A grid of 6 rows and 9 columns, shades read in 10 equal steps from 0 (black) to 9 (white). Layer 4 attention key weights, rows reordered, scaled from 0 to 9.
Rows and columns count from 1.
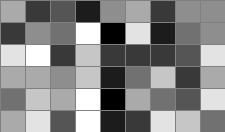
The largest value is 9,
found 4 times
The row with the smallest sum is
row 1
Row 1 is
6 2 3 1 5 6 2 5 5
